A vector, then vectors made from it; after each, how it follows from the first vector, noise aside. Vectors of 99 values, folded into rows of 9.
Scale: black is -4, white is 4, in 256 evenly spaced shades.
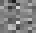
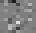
partly zeroed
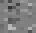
partly zeroed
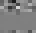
partly zeroed
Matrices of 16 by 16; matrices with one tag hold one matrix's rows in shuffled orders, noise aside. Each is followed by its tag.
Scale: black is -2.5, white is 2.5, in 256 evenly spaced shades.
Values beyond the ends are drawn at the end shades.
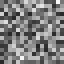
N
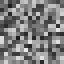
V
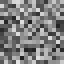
N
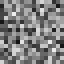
N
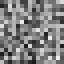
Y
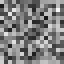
Y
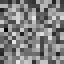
N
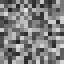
V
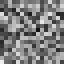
N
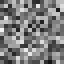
V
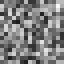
Y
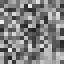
Y
